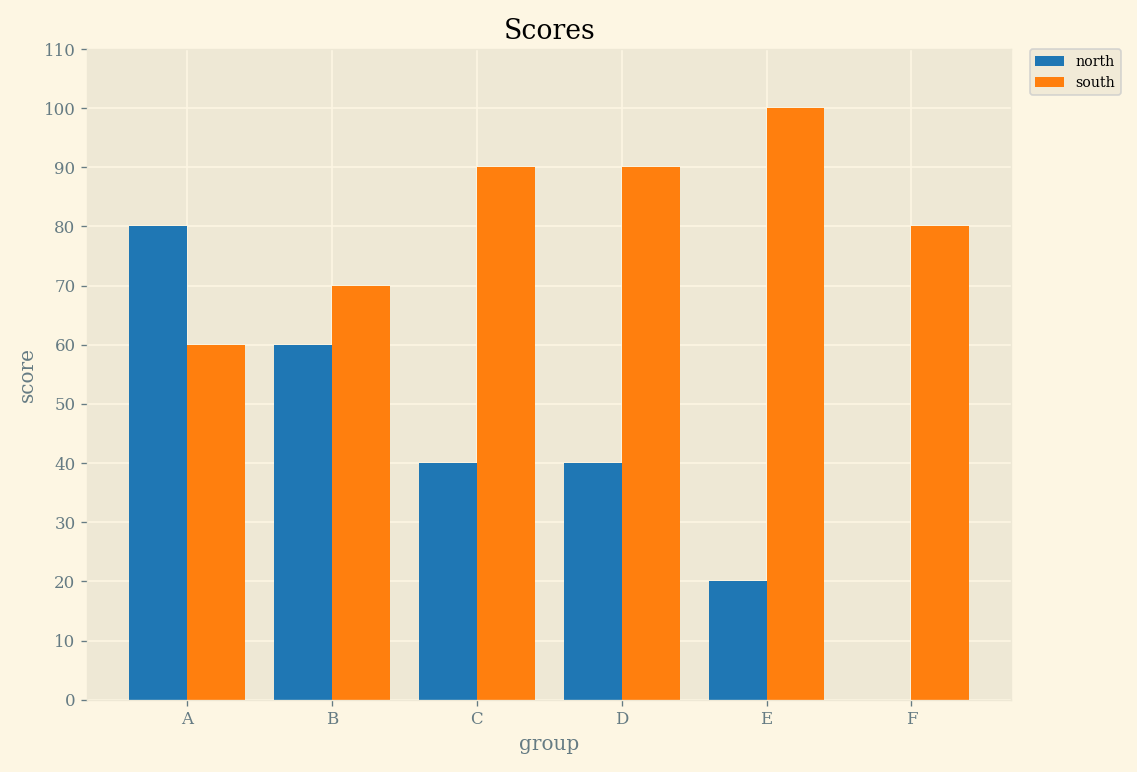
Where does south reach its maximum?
E
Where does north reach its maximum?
A
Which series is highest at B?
south
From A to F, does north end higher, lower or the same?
lower
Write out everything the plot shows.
Title: Scores
x-axis: group, ticks A B C D E F
y-axis: score, ticks 0 10 20 30 40 50 60 70 80 90 100 110
Legend: north, south
Values:
north: 80 60 40 40 20 0
south: 60 70 90 90 100 80
